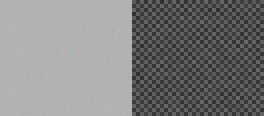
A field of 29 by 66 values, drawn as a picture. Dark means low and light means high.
The table splits into one row of 2 panels. Panel 1,1: high, flat. Panel 1,2: low, checkered.
